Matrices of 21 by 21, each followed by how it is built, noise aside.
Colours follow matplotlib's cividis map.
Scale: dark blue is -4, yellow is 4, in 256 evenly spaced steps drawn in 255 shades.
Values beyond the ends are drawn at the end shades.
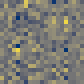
low rank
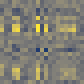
low rank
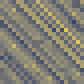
Toeplitz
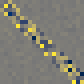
banded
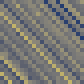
Toeplitz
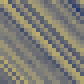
Toeplitz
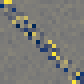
banded
